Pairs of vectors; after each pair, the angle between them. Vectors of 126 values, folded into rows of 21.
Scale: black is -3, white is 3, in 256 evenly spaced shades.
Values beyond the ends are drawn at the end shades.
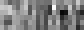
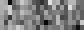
partly aligned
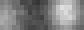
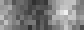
nearly parallel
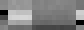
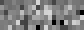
orthogonal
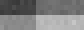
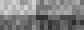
nearly opposite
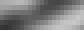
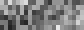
partly aligned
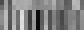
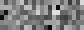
orthogonal
